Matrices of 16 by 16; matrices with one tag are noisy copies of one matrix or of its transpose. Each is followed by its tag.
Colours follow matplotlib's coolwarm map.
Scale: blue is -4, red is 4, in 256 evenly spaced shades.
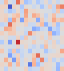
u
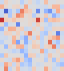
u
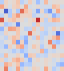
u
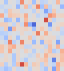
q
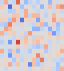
u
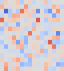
u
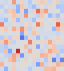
q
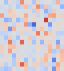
q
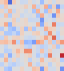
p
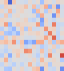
p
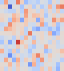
u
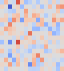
u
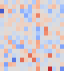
p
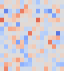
u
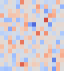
q
